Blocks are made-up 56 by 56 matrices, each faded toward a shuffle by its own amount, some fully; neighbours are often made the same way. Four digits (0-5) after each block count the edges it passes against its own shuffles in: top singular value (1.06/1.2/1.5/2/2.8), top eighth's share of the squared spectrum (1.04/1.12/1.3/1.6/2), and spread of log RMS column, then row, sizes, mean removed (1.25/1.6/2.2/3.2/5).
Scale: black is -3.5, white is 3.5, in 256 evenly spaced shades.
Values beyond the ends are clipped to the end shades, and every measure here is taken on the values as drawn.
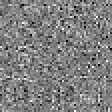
4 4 2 2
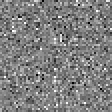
3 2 1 1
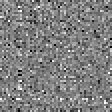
3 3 1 1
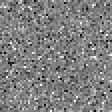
0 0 0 0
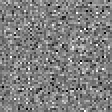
3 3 1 2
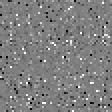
2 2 0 0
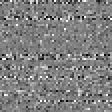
2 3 0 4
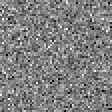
2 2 0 0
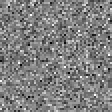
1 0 0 0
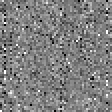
2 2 2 0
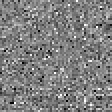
3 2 0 1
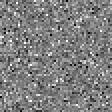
2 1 0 0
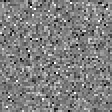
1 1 0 0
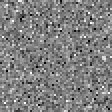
0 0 0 0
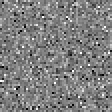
1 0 0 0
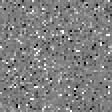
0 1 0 0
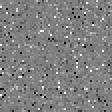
2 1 0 0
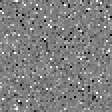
0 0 0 0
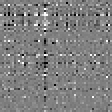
4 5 2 3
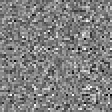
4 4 2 2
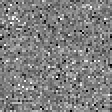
1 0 0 0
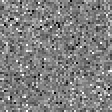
2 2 0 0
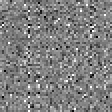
4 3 2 1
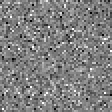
2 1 0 0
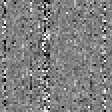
2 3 3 0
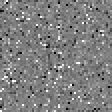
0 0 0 0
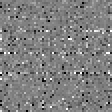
2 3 1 2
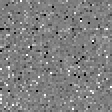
1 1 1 0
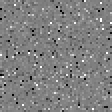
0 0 0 0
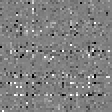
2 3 2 3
